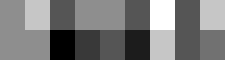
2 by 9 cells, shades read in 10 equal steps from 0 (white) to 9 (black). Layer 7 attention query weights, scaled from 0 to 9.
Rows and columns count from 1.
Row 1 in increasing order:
0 2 2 4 4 4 6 6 6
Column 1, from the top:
4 4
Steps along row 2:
same up down down up down up down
